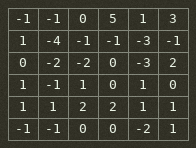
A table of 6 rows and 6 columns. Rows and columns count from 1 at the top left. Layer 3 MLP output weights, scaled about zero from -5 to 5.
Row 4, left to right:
1 -1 1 0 1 0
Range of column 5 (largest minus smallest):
4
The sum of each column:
1 -8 0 6 -5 6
